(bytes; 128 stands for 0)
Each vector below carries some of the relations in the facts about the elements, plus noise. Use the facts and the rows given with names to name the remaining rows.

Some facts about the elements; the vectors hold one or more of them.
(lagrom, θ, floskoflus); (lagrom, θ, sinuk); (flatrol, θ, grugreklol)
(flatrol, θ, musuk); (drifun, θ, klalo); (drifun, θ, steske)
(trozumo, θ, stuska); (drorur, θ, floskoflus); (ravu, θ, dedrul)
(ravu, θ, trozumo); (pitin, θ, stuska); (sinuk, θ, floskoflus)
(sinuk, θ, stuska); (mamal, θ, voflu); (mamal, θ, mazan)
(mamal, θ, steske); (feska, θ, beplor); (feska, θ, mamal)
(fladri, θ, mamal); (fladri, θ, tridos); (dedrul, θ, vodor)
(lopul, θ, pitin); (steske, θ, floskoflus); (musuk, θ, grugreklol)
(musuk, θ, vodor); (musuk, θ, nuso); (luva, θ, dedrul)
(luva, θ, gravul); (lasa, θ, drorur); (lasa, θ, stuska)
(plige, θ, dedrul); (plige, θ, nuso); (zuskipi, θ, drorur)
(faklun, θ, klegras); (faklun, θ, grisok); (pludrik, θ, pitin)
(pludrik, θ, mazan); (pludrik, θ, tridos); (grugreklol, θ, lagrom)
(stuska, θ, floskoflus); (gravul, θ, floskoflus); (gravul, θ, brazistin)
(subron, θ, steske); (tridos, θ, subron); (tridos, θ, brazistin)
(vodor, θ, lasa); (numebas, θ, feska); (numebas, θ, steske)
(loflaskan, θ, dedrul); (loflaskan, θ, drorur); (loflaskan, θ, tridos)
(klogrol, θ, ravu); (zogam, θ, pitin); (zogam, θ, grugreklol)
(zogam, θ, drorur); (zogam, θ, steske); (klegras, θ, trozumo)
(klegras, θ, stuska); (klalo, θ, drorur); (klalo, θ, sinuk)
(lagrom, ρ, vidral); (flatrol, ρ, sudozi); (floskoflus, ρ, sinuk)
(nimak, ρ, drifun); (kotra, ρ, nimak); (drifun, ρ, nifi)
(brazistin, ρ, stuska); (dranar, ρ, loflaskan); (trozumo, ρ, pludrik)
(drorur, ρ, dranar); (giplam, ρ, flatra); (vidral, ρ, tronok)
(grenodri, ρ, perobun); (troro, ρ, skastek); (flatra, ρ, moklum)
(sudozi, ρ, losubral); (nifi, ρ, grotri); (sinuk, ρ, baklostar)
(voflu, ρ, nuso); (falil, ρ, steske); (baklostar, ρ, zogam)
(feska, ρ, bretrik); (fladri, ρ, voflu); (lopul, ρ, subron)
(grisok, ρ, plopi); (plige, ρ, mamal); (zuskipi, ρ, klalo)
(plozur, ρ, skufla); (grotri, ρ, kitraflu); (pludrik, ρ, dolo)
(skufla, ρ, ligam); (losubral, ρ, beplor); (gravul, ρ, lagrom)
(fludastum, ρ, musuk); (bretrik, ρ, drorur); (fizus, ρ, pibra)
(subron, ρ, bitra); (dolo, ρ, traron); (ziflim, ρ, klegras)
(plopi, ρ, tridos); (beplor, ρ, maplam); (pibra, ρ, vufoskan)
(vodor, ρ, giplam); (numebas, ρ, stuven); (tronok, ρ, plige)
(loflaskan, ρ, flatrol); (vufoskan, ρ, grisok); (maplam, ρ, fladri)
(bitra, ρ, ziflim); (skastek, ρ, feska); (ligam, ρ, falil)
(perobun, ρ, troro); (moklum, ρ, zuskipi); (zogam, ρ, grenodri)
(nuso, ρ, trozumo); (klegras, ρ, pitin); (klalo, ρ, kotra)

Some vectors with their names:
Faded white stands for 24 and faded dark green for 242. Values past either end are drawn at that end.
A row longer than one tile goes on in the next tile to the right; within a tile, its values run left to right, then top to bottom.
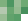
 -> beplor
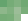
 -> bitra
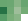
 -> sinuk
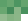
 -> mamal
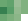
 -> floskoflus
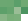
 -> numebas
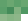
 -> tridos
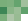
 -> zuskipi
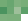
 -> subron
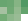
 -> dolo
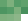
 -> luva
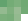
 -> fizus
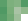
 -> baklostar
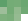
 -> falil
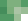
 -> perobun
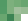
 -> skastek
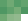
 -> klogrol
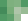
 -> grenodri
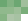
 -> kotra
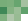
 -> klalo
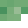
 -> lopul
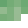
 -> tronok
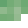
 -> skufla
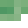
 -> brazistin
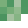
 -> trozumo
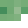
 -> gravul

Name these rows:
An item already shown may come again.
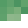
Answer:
faklun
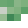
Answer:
sudozi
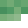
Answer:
lasa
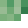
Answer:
fladri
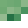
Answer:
loflaskan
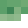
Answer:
steske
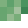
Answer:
pludrik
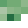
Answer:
dranar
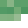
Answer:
musuk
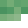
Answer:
lasa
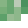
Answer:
nuso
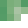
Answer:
baklostar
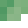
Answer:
grisok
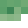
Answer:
steske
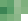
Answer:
floskoflus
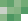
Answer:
losubral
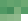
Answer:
pitin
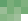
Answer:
grotri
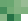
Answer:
drorur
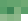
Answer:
steske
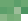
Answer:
numebas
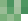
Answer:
voflu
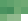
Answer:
stuska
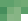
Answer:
klegras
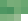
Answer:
dedrul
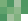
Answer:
trozumo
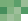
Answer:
drifun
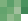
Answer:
pludrik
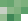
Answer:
sudozi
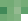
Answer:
lagrom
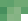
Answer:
klegras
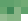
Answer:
mazan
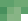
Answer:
klegras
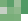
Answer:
maplam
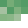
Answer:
traron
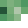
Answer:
zogam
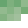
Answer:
nifi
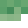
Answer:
tridos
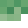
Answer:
mamal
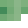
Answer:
vodor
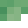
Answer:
klegras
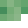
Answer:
plige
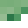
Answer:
flatrol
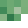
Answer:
feska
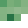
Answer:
bretrik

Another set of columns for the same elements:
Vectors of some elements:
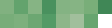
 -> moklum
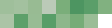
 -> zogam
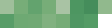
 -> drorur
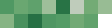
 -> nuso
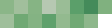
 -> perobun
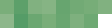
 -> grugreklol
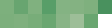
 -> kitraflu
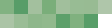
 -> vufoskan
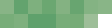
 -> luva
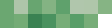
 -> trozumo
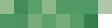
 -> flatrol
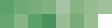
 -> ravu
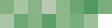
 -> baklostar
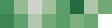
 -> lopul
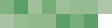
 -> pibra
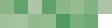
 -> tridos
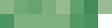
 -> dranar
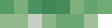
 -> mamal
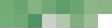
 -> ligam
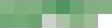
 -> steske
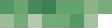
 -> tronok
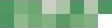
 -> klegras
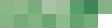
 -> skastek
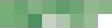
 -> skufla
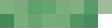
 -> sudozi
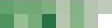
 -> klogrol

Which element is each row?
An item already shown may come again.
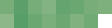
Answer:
grugreklol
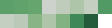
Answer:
grisok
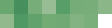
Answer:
musuk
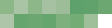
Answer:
sinuk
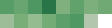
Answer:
gravul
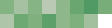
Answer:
baklostar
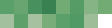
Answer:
lagrom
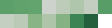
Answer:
grisok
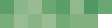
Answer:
mazan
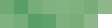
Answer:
dedrul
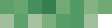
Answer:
lagrom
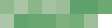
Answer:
sinuk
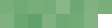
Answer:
lasa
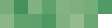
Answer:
vodor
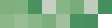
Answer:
faklun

